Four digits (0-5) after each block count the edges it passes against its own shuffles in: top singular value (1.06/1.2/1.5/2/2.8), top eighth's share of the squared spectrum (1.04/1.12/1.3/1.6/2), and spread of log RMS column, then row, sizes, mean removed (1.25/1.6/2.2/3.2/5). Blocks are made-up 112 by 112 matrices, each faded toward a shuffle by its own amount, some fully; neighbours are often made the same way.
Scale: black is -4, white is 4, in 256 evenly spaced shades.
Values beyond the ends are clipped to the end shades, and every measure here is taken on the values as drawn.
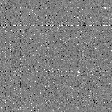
4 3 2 2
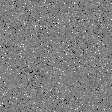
2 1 0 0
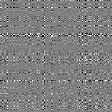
5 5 4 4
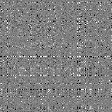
5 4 3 3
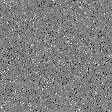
2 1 0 0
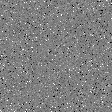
0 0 0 0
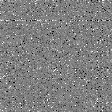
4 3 1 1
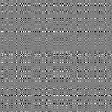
5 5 4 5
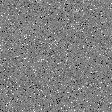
2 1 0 0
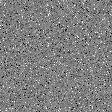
1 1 0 0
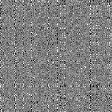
5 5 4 2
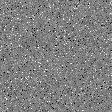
1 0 0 0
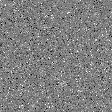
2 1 0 0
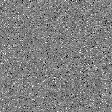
3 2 1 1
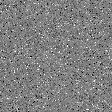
2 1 0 0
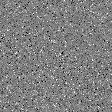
2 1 0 0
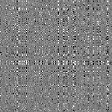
5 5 4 3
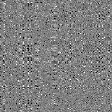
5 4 3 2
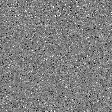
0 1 0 1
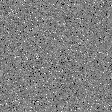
0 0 0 0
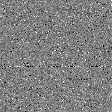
2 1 0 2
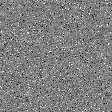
0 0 0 0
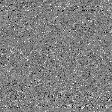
1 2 0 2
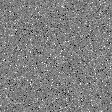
0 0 0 0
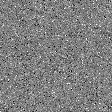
0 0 0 0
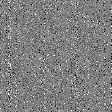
2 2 3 0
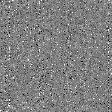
2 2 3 0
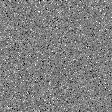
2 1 0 0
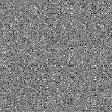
4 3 2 2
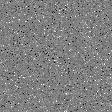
0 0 0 0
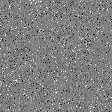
0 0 0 0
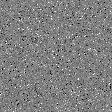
2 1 0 0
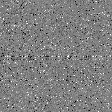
3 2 0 1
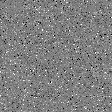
2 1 0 0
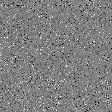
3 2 0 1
